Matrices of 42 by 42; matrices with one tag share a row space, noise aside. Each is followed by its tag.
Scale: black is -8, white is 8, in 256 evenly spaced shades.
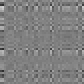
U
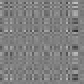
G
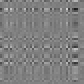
G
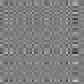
G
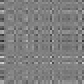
U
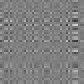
G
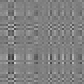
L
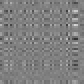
G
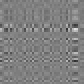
G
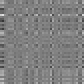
U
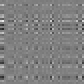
U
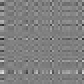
U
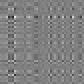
L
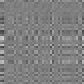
U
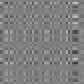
G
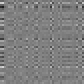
U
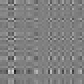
L
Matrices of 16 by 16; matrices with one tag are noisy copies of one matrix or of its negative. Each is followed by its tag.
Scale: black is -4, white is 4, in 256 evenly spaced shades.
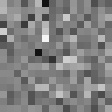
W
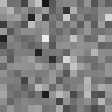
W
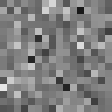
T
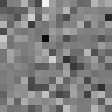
W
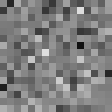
T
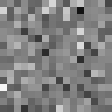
T
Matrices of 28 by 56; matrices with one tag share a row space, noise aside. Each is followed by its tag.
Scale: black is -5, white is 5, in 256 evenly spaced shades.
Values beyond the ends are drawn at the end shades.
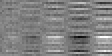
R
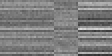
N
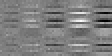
R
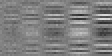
R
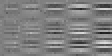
R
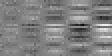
R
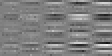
R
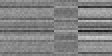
N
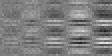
R
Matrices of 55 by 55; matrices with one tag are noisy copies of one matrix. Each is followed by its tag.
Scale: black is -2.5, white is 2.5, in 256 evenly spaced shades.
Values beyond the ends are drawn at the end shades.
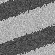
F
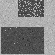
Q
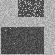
Q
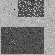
Q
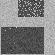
Q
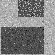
Q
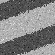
F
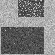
Q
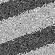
F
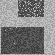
Q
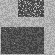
Q
